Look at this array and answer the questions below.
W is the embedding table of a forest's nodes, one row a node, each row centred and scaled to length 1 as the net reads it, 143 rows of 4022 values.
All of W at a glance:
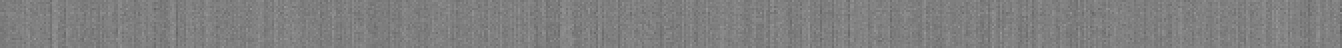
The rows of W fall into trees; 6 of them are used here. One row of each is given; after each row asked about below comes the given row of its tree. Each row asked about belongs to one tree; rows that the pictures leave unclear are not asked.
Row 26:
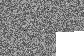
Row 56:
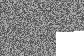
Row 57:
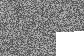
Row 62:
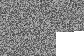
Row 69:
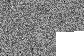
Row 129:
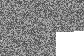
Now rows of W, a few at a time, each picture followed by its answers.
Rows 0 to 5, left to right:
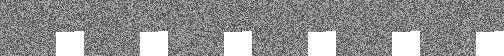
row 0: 57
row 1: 57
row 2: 26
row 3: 56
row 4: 56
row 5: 129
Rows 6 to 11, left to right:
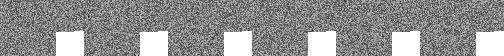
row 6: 57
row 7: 26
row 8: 62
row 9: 57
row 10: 69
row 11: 62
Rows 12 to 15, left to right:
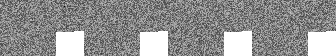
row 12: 26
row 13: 57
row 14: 56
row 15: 62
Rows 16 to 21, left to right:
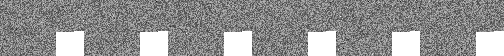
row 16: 62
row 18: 57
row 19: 56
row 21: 129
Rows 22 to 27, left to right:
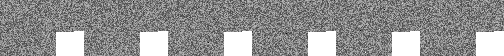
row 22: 129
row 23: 57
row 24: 26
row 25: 62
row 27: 62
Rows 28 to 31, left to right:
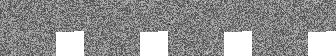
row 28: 26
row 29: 69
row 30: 129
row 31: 62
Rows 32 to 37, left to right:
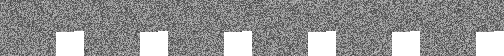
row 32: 57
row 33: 57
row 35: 69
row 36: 129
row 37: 129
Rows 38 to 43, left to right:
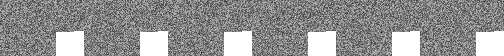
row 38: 129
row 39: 62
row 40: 129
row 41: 62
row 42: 129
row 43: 56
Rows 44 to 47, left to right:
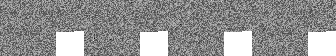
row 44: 62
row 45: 62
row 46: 56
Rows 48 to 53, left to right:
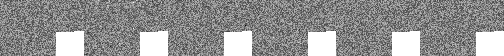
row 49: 26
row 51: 62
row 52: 62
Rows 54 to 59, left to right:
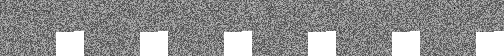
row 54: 56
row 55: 129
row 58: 56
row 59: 62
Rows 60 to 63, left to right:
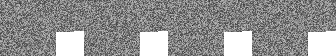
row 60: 129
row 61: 57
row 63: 129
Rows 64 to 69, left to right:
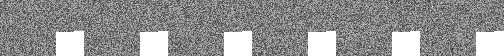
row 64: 56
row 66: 57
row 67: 62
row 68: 26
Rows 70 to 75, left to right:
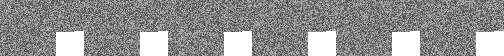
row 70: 129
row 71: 62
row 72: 26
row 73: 56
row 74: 57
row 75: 56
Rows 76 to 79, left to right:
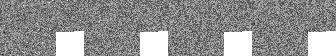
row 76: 26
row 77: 57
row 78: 57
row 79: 129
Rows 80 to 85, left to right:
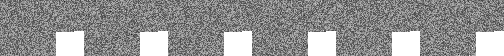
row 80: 57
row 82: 57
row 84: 57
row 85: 26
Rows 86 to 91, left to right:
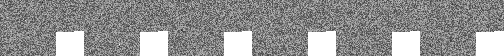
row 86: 26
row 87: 26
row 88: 57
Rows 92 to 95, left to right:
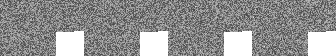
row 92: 26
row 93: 62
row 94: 57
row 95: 62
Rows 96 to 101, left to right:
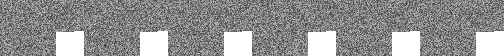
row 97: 56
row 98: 62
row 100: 62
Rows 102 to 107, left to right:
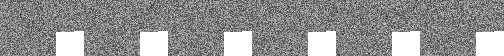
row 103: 62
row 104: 26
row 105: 57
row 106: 62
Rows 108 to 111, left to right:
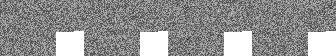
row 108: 56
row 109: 62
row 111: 62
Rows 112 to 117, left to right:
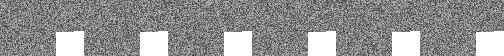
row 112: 57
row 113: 57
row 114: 69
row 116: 69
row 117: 57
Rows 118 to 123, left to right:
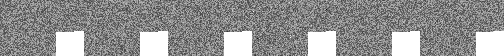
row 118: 26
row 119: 69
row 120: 57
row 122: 62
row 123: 56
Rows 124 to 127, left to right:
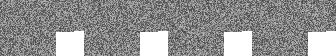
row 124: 56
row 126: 57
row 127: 57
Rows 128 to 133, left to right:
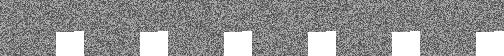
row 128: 62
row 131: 26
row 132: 26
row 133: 57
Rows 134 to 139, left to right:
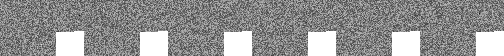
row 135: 57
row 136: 62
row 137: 62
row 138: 57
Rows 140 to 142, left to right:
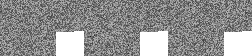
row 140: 62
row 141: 26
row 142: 129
